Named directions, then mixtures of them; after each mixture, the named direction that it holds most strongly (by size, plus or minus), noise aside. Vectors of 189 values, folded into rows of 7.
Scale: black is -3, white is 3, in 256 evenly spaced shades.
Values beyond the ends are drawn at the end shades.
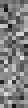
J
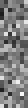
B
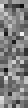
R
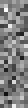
J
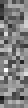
R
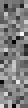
J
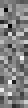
J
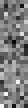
B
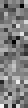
B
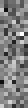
J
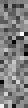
J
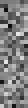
J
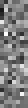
B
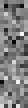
R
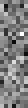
R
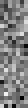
J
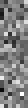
B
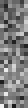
J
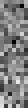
R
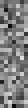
J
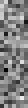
B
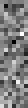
R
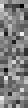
R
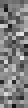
J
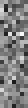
J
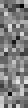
R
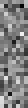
R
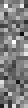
B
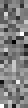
J
